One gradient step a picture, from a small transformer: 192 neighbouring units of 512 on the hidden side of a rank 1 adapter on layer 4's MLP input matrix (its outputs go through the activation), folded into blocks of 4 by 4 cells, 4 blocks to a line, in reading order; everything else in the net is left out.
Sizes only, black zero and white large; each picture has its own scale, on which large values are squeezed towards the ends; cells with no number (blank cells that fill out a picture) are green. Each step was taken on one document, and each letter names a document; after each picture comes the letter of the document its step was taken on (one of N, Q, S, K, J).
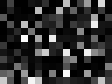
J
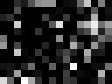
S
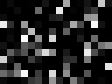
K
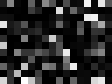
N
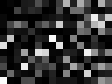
J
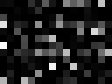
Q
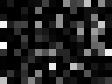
Q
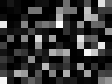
J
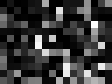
J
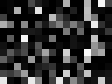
J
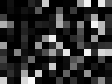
Q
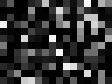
N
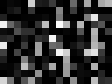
N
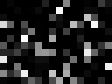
K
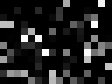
K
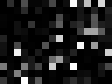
S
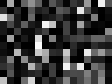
J
